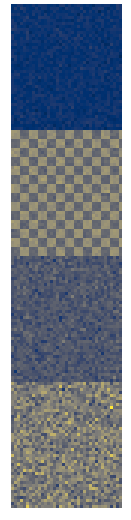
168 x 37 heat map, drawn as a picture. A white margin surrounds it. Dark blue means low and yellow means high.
The table splits into 4 rows of 1 panel. Panel 1,1: very low, fine-grained, faint in contrast. Panel 2,1: middling, checkered, strong in contrast. Panel 3,1: low, fine-grained. Panel 4,1: middling, fine-grained, strong in contrast.
